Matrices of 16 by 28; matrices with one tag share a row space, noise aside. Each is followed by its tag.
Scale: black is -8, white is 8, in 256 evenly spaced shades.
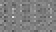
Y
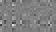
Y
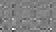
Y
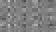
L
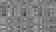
L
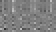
Y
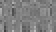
Y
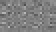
L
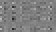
Y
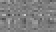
L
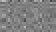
L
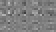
L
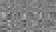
L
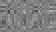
L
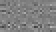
L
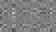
Y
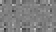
Y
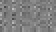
Y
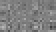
L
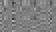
Y
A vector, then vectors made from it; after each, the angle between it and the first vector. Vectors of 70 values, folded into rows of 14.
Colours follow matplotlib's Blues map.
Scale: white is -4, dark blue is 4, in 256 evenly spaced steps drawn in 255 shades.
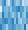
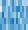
nearly parallel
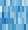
nearly parallel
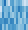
nearly parallel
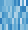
orthogonal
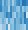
partly opposed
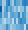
nearly opposite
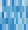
nearly parallel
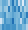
partly aligned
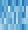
partly opposed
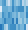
nearly parallel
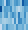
nearly opposite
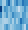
nearly opposite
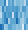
partly aligned
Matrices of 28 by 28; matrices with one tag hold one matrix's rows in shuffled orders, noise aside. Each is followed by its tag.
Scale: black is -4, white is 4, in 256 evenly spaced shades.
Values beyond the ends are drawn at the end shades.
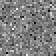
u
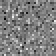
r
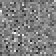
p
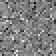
u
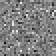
r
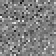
p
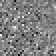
p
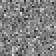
r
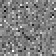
r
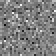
r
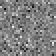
r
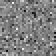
u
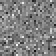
u
